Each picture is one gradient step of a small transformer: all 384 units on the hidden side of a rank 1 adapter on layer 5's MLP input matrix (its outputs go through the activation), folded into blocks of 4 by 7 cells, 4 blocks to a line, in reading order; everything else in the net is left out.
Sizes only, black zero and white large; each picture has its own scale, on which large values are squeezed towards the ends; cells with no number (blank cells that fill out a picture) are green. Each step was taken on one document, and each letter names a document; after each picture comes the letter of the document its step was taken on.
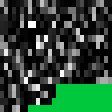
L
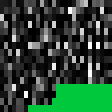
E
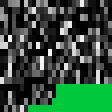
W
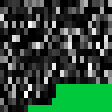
E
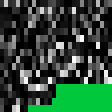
L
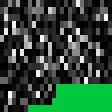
W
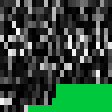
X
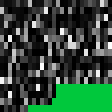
X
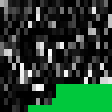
L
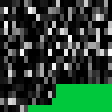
W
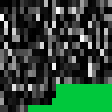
E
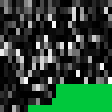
L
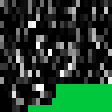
L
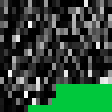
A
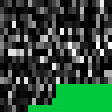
X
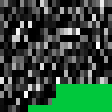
A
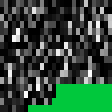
A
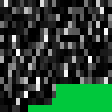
A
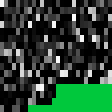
L
